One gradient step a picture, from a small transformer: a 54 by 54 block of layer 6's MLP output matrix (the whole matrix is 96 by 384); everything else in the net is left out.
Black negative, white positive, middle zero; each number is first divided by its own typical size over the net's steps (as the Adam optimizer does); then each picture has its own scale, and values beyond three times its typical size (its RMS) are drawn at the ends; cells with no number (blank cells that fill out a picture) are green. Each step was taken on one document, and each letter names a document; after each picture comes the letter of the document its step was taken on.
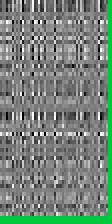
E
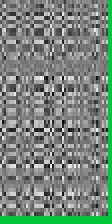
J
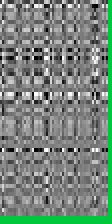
J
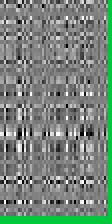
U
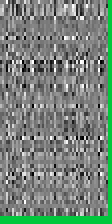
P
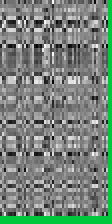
J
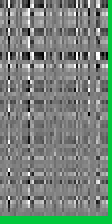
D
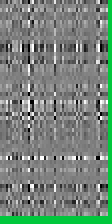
D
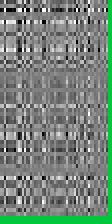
U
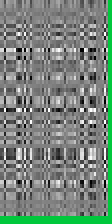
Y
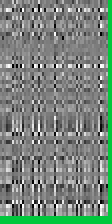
E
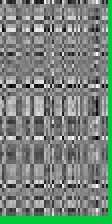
J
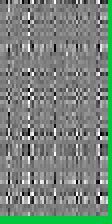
D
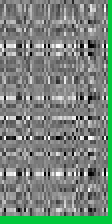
Y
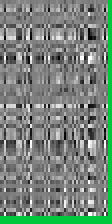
Y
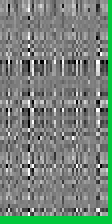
D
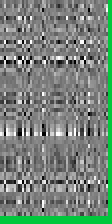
U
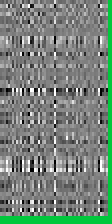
E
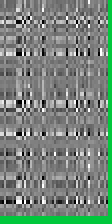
U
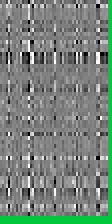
D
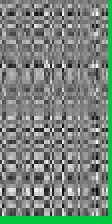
J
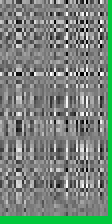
P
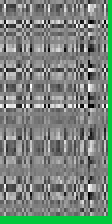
Y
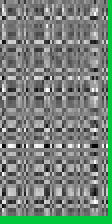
J
